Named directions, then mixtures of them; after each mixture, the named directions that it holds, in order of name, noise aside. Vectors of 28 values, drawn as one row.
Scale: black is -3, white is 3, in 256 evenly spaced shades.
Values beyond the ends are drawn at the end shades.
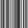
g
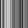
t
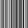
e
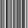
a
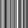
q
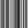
g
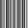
a, e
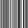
g, q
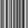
a, e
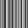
a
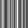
q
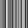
a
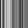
t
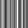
q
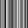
a, g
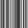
g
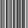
a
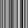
g, q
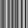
a, q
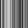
t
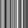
q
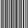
e, t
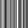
q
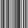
g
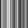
q, t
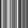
q, t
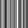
q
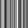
q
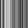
t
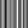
q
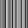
a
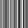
g, q
